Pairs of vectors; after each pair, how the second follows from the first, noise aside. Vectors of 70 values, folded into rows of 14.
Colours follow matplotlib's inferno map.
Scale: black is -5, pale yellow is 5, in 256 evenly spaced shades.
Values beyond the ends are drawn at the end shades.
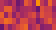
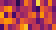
scaled up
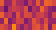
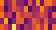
scaled up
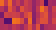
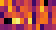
scaled up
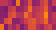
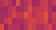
shrunk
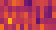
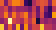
scaled up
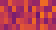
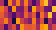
scaled up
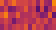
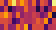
scaled up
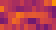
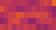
shrunk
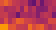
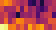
scaled up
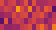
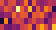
scaled up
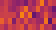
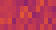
shrunk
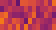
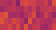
shrunk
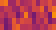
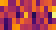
scaled up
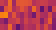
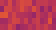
shrunk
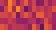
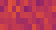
shrunk
